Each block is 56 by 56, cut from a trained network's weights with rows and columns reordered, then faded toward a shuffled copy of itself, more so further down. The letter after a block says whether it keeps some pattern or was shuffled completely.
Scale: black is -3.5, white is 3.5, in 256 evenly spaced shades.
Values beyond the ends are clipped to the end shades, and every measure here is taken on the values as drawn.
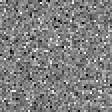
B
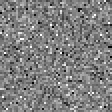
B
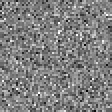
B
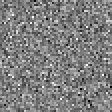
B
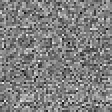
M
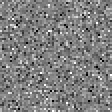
B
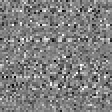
M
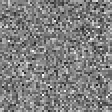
B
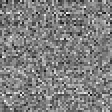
M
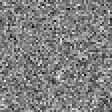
B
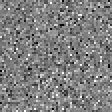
B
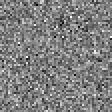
B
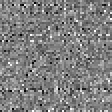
M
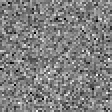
B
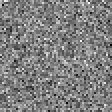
B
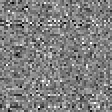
M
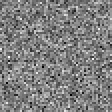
B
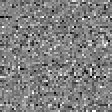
M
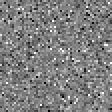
B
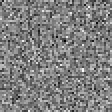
B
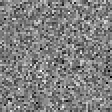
B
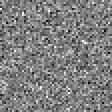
B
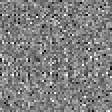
M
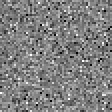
B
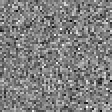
M
